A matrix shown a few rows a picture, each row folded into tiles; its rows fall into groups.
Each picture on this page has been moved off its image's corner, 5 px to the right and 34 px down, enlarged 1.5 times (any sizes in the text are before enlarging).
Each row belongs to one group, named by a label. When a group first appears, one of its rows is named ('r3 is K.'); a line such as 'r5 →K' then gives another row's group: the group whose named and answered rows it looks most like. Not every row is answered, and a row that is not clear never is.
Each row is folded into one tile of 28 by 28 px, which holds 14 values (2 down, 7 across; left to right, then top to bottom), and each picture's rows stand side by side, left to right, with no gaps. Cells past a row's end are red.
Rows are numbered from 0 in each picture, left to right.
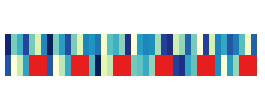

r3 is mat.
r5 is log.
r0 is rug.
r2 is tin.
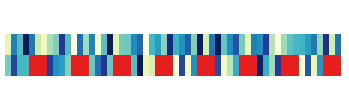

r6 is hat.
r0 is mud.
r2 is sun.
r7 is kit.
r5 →rug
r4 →kit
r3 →tin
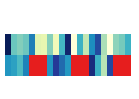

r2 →hat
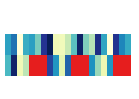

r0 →tin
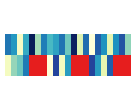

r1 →kit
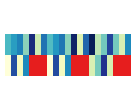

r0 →kit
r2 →sun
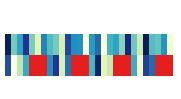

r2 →tin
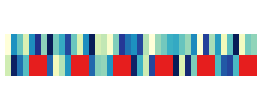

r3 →hat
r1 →rug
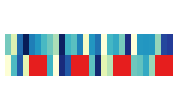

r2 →tin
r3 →mat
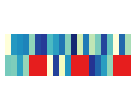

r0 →mat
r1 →kit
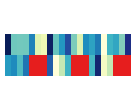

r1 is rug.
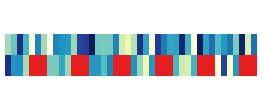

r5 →kit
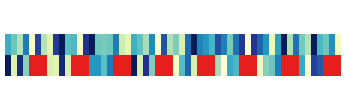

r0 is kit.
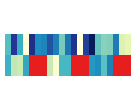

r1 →log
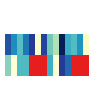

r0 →log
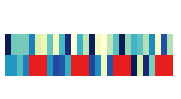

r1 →sun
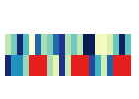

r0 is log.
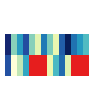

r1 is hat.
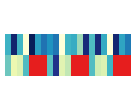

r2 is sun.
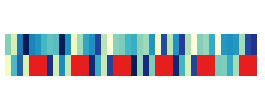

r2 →hat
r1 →log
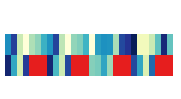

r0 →hat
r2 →mat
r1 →hat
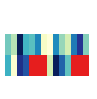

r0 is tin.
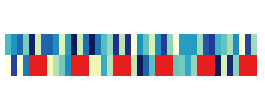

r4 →mat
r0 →kit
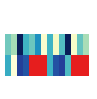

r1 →sun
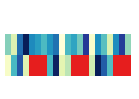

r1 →tin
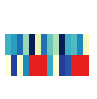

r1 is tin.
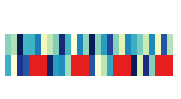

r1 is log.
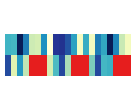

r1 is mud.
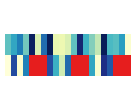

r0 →kit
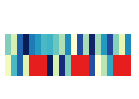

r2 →rug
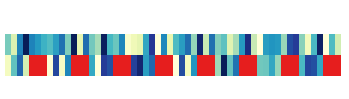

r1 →kit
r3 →sun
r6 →mat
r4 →kit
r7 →sun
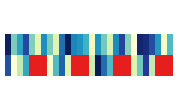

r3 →mud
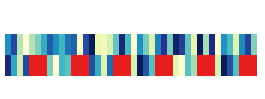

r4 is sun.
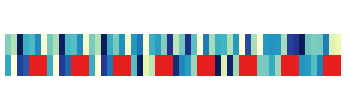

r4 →log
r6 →mat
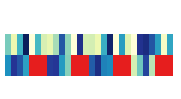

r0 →sun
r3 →mud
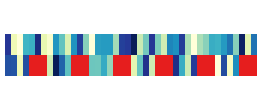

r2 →mat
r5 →kit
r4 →hat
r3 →sun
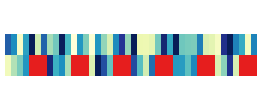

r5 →mud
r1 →log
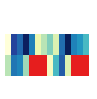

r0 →mud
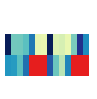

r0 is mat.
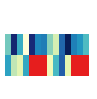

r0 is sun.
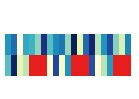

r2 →rug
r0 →tin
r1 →kit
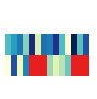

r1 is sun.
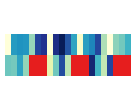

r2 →hat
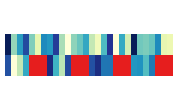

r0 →rug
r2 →sun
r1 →hat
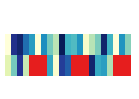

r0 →mud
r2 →log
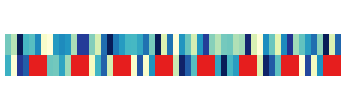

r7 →kit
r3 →kit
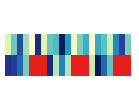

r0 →log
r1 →log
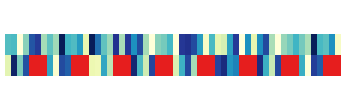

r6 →hat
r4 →mud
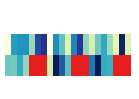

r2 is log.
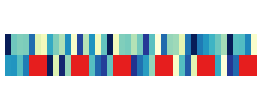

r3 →log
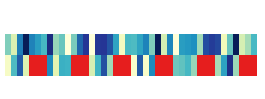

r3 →kit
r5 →sun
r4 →mat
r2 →mud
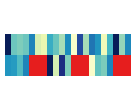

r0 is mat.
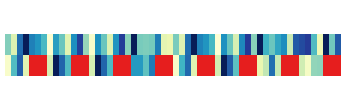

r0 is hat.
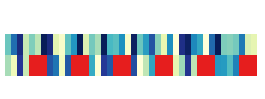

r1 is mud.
